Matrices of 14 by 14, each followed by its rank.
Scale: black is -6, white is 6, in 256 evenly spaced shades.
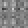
two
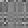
two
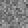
full rank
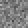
full rank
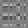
one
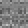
three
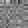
three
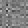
two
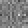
three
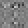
two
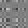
one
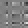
one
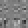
two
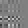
one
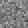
full rank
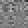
three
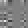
one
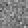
full rank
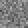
full rank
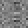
three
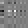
one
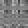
two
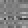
two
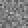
full rank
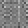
three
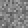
full rank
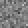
full rank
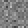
three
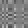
one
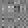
two
